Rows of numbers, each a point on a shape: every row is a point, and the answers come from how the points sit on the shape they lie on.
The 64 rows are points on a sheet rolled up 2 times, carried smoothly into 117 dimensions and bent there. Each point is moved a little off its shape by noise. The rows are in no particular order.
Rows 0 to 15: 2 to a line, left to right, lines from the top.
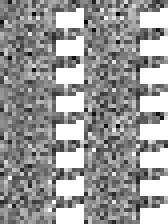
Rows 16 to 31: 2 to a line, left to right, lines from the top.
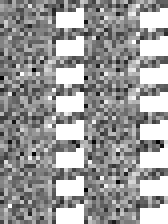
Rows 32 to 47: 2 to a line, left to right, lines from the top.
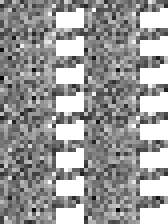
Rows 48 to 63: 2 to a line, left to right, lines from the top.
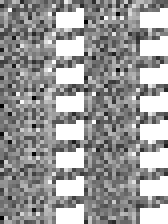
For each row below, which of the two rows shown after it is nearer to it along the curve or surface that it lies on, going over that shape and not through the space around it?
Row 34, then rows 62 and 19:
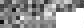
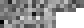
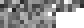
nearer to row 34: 19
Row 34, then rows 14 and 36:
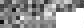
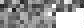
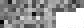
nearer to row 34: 14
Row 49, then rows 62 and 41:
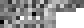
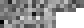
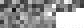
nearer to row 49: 41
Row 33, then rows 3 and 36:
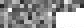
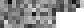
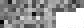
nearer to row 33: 3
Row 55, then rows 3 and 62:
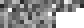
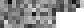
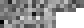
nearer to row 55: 3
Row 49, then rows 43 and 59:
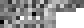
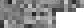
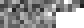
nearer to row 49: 59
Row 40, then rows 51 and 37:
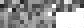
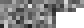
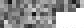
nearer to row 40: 51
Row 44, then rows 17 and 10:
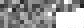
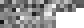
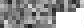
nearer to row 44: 17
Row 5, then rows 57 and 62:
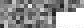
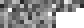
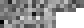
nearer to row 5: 57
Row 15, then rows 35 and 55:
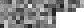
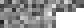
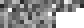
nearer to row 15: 55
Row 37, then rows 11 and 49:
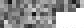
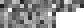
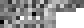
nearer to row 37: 11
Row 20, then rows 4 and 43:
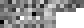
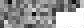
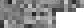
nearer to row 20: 4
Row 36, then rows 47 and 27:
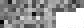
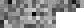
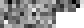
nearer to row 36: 47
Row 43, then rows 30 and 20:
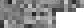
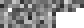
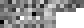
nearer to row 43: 30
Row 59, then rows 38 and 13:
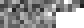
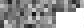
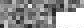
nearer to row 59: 13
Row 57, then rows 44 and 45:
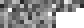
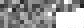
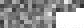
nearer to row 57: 44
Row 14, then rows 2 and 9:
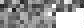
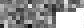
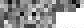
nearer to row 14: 2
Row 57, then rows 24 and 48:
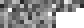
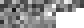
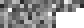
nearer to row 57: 48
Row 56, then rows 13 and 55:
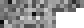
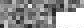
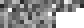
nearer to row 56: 13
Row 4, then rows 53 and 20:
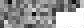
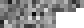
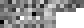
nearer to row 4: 53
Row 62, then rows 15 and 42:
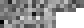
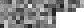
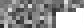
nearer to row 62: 15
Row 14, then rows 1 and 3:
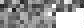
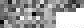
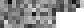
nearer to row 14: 1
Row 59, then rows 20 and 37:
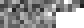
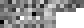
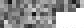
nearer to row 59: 20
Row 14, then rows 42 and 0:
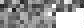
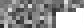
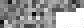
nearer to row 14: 42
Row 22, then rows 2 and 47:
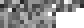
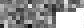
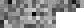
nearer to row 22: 2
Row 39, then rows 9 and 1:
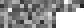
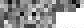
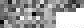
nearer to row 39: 1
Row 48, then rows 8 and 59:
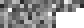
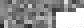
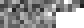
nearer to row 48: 59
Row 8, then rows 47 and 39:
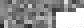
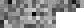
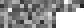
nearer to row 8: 47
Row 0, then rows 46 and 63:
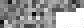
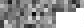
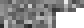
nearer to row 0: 46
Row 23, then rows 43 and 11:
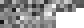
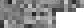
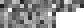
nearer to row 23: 11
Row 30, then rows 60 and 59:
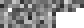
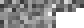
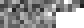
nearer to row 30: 59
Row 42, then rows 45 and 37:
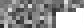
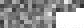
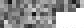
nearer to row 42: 37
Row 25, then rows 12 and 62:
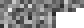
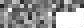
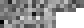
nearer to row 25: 12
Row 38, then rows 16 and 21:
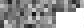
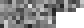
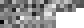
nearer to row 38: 16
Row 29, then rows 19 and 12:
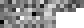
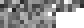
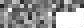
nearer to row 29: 19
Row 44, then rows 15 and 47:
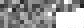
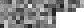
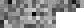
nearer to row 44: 15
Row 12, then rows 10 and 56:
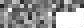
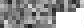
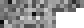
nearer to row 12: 10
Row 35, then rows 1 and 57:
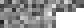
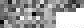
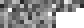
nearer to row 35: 57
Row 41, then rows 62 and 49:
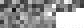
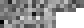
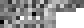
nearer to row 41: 49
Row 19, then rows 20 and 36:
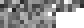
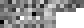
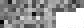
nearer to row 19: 20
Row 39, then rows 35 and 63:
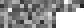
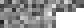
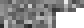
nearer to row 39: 35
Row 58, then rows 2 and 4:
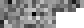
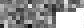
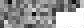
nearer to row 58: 4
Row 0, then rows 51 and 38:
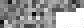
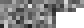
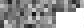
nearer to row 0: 38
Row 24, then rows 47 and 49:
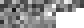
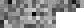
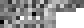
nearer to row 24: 49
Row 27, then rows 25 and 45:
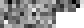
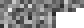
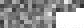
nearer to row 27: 25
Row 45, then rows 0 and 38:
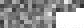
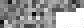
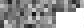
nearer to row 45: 0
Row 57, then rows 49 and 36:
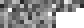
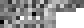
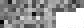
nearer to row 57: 49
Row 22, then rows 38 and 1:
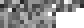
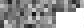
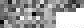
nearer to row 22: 1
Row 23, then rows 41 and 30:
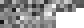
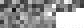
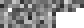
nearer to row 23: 41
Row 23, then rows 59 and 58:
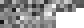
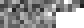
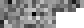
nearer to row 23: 59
